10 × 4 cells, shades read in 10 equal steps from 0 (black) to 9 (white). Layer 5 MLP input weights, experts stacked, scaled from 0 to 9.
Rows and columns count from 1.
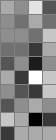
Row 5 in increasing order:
1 3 5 5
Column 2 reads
5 4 5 4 5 2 3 5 6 6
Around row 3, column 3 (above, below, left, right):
6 2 5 7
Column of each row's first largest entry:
3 3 4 4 2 3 4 3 1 2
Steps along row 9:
down down up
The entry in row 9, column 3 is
0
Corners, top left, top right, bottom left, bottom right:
6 3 2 6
